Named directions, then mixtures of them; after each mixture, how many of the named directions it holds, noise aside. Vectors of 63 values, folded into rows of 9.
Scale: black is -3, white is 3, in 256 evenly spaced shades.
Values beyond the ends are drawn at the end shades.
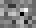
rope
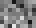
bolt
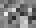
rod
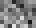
one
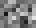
one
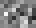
one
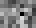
three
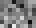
one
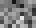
two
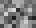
two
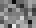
one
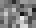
three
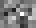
two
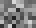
two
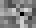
two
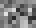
one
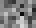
three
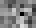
three
